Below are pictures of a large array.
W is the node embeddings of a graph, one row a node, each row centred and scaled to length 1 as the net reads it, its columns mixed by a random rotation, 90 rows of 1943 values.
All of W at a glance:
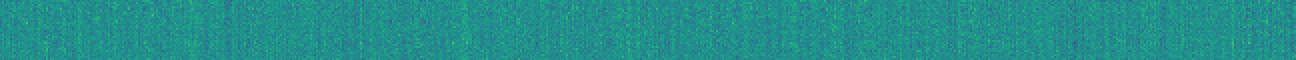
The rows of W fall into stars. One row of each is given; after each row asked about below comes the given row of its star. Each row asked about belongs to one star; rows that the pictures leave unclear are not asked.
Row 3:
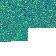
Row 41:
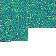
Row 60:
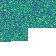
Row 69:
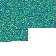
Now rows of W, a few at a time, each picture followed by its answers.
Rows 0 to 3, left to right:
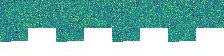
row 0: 60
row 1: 60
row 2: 41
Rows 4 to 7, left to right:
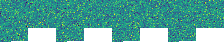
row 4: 41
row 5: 41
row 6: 60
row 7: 60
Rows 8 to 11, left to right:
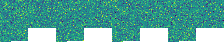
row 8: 3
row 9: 60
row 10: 3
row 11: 3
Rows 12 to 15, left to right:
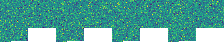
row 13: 3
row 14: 3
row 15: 69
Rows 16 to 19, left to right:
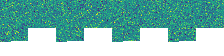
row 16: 69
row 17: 3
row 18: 69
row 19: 69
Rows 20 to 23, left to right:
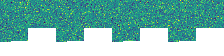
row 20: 60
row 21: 3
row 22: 69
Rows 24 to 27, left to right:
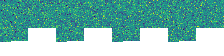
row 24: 3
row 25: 41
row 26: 41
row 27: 3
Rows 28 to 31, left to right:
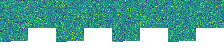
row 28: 60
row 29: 41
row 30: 60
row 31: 3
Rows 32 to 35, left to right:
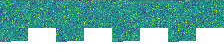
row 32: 60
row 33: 60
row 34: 60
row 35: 3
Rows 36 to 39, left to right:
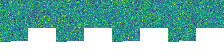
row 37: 60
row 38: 41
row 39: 3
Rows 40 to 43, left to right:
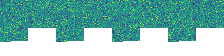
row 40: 69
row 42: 60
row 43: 3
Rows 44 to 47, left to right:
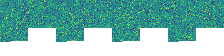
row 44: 69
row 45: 69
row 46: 69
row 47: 60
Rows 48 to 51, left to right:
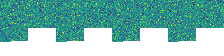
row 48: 60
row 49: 69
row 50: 3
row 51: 41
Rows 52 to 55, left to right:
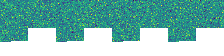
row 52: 41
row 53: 60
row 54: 60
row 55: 3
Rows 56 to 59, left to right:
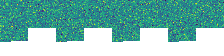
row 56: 3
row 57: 69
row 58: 60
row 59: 41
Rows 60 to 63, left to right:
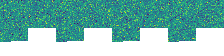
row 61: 41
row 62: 69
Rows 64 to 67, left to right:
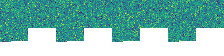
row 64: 41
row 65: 41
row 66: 69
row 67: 3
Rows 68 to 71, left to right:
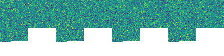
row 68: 41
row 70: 41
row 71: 41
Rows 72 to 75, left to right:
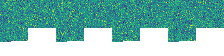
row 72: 60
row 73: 3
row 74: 3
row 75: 60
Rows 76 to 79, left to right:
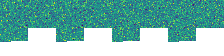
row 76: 3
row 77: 69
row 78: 69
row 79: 3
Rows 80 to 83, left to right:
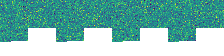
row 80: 60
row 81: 60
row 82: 3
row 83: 3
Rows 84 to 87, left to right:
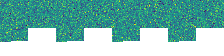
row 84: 69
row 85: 3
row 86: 3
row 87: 3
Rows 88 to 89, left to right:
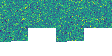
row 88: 60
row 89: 60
